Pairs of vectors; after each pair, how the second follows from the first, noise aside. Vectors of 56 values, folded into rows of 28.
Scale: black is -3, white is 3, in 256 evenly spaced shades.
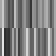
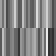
wrapped around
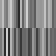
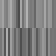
shrunk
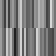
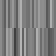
shrunk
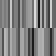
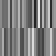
negated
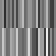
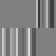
partly zeroed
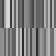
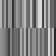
wrapped around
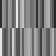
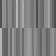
shrunk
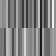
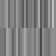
shrunk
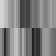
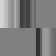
partly zeroed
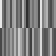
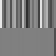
partly zeroed
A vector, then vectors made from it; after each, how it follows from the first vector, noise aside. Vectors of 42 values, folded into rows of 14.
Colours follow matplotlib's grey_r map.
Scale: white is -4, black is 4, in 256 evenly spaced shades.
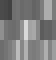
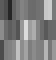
copied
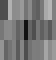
sign-scrambled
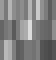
reversed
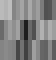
negated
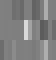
partly zeroed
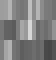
reversed
